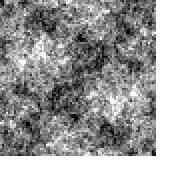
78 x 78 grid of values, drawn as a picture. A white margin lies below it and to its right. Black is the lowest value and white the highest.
Seam: none. Grain: blotchy. Stripes: none. Symmetry: a half turn. Histogram: bell-shaped.
